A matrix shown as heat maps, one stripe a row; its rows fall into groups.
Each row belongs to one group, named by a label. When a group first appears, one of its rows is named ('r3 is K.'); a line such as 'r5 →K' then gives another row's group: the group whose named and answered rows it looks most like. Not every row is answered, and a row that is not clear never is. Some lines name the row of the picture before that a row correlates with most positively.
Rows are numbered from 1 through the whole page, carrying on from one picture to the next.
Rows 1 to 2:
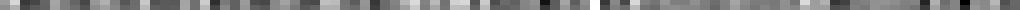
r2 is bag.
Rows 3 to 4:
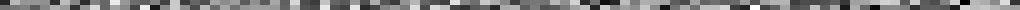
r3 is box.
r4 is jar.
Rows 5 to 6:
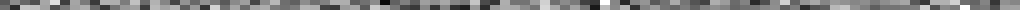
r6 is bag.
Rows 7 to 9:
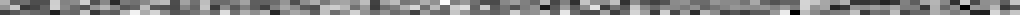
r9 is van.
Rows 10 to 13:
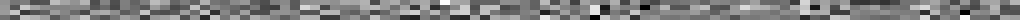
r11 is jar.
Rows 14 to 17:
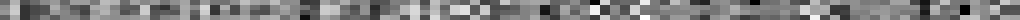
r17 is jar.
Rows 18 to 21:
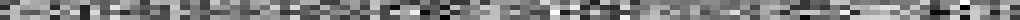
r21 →box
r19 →box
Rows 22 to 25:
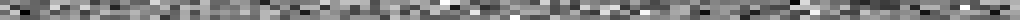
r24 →jar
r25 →van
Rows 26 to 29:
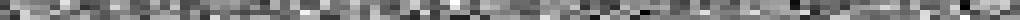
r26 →box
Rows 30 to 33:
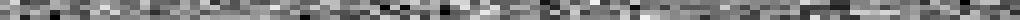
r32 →box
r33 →jar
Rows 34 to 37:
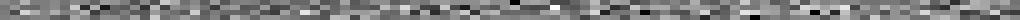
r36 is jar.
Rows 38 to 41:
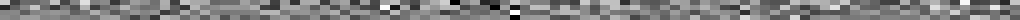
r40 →van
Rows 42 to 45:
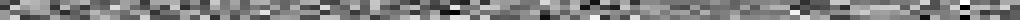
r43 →box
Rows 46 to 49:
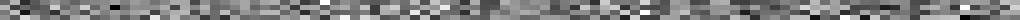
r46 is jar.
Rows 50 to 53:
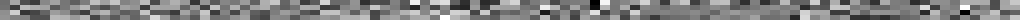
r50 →jar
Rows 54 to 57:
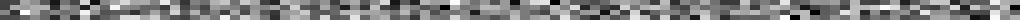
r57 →van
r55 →box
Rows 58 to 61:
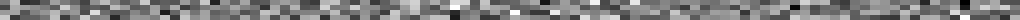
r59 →box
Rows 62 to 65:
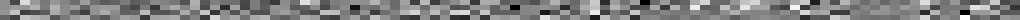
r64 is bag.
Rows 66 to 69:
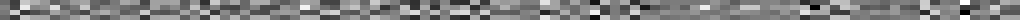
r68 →bag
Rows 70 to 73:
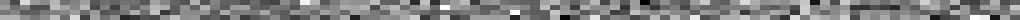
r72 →van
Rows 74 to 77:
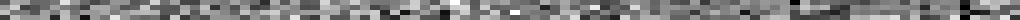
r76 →van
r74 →box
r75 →bag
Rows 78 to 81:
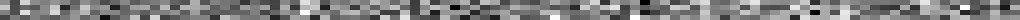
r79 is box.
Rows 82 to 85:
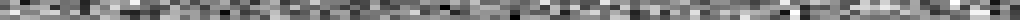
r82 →jar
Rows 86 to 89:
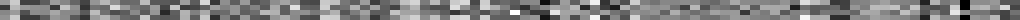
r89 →bag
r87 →box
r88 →van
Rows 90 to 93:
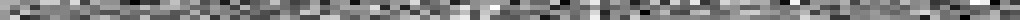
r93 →bag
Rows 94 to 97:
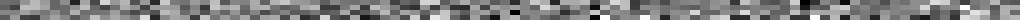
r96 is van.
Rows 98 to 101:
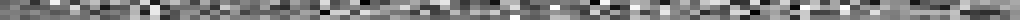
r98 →jar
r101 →van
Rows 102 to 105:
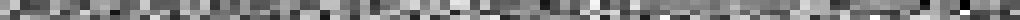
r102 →bag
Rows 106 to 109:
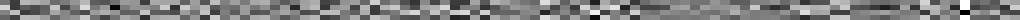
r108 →bag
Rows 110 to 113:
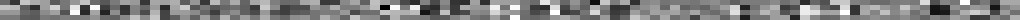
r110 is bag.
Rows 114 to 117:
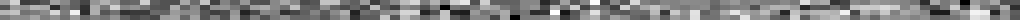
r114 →bag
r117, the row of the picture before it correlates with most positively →112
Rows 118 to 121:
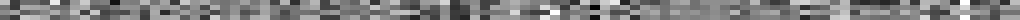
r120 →van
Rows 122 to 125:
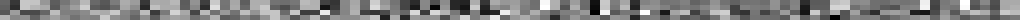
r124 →jar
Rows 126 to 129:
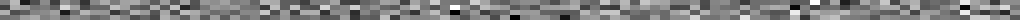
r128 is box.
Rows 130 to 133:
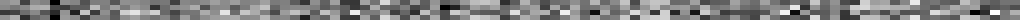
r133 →jar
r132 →van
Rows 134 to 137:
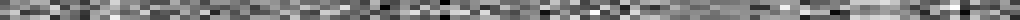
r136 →bag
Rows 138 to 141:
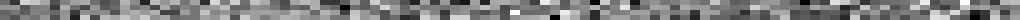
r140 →van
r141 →van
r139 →jar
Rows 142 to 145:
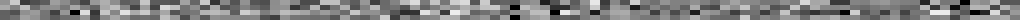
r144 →van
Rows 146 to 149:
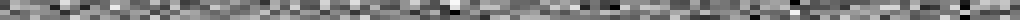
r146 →box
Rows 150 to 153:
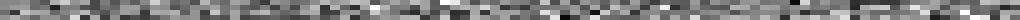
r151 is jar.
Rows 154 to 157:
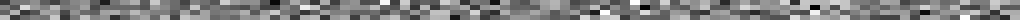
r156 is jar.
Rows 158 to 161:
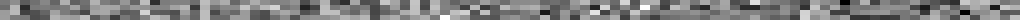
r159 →jar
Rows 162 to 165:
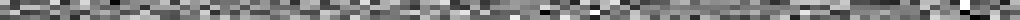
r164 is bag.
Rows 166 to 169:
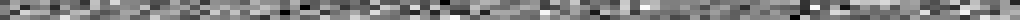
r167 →jar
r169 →box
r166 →box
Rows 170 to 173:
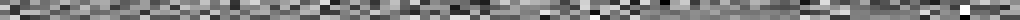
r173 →bag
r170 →jar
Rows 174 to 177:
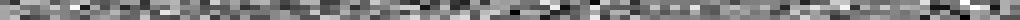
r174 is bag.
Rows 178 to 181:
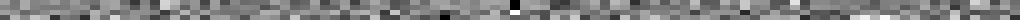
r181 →box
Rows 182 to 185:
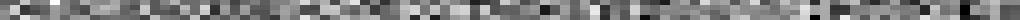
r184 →bag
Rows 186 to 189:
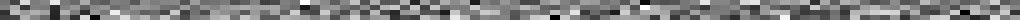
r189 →van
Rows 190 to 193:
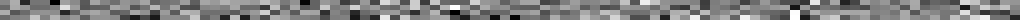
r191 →box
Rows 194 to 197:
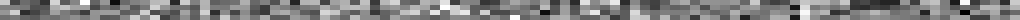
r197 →van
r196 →bag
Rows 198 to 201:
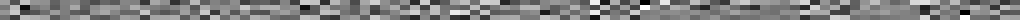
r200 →bag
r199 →jar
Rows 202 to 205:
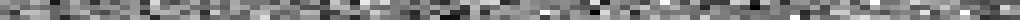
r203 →jar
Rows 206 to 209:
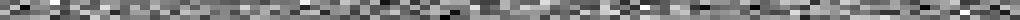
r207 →jar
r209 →box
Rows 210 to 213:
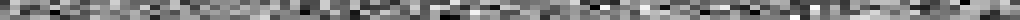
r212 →jar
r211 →jar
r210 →box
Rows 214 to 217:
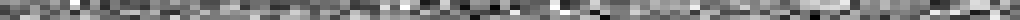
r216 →van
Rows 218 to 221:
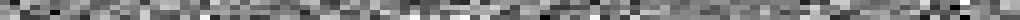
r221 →bag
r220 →jar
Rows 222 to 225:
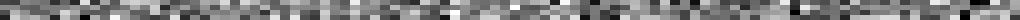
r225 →box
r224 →box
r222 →van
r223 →van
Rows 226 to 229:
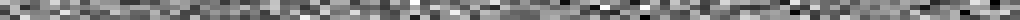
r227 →jar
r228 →box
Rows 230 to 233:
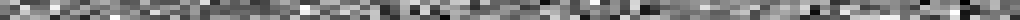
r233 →box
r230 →bag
